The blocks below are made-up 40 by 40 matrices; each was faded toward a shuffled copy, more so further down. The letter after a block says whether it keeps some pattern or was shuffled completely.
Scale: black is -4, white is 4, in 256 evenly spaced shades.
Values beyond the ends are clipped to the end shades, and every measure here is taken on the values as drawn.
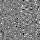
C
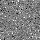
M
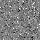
M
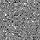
C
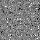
C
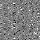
C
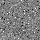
M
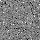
M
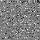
C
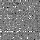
C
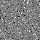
M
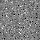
M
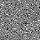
C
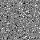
C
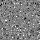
C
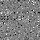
C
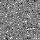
C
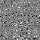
C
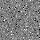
M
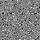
C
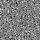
M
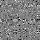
C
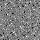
M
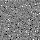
M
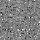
C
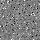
M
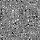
C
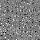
C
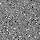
M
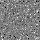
C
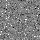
M
